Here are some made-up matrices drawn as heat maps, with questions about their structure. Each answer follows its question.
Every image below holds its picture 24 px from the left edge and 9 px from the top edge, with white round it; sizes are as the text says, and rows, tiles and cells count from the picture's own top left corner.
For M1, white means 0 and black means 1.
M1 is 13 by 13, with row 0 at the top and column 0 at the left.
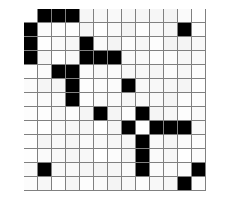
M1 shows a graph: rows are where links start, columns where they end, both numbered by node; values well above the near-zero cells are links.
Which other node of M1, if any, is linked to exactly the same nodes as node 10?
node 9
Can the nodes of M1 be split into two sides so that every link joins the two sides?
no
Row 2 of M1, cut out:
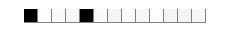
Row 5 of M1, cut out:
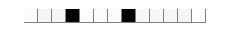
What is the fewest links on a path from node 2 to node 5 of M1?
3
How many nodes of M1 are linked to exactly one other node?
4
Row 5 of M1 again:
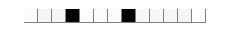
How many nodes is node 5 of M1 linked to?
2
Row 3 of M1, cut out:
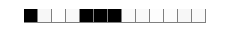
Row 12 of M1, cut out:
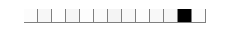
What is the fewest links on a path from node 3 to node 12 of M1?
4
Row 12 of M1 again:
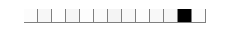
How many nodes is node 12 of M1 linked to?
1
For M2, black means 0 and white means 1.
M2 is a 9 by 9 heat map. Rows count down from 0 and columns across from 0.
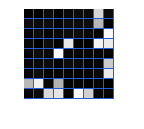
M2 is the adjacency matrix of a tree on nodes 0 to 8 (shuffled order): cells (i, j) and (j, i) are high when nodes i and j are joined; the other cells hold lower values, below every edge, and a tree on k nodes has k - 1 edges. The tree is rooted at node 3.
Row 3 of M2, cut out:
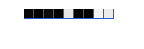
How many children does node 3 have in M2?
3
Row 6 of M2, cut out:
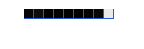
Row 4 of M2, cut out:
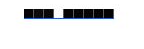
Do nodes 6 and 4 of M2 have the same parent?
no
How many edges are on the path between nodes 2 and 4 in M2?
3
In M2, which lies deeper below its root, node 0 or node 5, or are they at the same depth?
the same depth
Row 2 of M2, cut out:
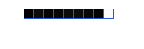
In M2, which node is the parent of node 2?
8
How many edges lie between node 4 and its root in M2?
1
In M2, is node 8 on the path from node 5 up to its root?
yes
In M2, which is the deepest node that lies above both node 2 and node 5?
8
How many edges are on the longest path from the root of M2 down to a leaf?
2
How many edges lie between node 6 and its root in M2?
2
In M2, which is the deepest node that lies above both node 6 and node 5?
8
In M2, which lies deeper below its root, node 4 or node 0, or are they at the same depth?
node 0
